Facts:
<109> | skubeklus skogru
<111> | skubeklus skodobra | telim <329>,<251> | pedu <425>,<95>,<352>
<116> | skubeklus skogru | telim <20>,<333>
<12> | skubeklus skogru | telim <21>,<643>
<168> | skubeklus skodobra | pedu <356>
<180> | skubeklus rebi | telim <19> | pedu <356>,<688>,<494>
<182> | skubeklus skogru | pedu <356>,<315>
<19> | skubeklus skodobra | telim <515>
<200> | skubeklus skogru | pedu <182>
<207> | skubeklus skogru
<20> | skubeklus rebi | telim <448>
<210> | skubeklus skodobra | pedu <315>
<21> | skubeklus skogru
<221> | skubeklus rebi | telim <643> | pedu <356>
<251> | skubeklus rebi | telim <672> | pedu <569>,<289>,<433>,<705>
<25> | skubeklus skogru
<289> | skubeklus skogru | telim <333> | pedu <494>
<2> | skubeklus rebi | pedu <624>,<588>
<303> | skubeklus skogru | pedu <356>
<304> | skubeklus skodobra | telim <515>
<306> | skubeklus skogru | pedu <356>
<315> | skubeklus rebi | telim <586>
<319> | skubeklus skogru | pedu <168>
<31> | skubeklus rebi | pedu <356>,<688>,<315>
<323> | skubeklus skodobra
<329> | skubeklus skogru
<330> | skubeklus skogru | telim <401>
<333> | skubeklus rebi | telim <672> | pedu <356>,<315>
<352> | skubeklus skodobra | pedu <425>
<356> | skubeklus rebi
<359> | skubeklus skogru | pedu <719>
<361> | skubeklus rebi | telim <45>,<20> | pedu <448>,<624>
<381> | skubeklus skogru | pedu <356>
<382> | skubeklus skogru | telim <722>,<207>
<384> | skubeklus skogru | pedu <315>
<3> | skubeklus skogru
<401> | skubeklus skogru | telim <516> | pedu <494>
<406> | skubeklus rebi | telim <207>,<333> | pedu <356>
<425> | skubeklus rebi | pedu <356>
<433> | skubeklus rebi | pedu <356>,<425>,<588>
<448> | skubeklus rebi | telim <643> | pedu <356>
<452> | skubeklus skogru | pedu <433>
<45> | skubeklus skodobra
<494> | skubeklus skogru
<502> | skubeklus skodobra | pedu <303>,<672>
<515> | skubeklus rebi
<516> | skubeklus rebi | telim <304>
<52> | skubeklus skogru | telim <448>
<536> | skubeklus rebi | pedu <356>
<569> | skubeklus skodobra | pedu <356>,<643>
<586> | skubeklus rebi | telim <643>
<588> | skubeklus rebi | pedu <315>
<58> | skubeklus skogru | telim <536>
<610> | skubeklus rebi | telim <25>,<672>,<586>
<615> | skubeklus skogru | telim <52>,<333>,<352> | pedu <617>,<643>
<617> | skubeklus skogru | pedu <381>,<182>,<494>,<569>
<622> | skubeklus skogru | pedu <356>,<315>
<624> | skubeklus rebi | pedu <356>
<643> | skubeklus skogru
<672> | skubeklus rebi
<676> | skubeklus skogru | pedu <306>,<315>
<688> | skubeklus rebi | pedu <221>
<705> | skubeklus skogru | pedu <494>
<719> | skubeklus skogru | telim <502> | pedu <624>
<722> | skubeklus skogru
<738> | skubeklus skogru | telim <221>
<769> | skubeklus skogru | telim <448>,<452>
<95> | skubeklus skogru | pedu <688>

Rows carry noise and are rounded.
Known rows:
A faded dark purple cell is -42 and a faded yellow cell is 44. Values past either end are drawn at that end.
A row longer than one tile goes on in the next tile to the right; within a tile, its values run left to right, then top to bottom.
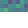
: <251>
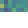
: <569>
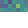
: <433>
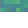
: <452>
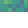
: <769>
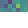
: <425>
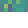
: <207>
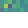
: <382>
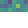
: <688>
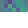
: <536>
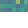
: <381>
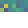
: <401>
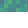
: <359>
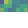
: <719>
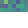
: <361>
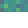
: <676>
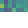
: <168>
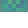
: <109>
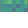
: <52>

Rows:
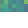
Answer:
<615>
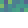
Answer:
<502>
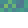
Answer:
<330>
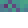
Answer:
<448>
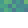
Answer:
<116>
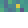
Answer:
<352>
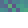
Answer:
<624>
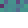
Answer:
<515>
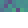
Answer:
<356>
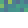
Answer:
<323>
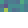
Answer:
<672>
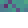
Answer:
<221>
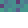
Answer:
<516>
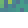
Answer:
<45>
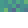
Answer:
<25>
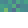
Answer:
<329>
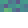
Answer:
<610>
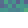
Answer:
<2>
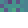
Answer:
<180>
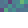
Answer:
<333>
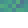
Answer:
<58>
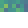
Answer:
<494>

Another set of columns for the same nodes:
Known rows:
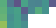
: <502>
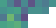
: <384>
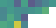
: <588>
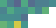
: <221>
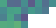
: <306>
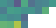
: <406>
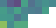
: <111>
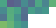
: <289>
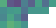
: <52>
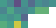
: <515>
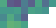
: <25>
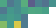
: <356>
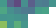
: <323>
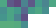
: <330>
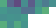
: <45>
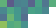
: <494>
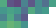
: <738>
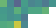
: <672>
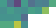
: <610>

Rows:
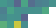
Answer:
<433>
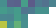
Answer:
<569>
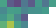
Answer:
<382>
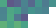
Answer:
<95>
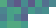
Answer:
<452>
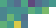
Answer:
<315>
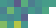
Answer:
<180>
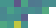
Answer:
<31>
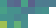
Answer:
<168>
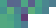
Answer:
<719>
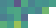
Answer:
<251>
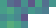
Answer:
<359>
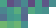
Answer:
<643>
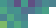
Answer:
<210>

